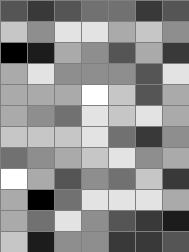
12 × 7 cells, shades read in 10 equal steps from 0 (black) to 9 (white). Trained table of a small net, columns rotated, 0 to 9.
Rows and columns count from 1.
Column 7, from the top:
3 5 2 8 6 6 5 6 2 6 1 3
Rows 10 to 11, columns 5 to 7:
8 8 6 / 3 2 1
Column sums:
67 50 65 77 61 55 53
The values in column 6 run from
2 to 8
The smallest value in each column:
0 0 3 4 2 2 1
